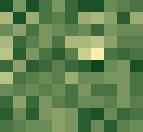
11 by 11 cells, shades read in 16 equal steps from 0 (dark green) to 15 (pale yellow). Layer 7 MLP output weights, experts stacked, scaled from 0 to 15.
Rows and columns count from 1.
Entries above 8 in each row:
0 5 0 4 3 0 2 0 0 0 0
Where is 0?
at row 6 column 8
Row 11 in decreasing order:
8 7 6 6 6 6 5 5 4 2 2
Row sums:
40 70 64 78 69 40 70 58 59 48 57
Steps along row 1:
up down up up down down same up down down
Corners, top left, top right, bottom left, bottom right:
1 4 4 6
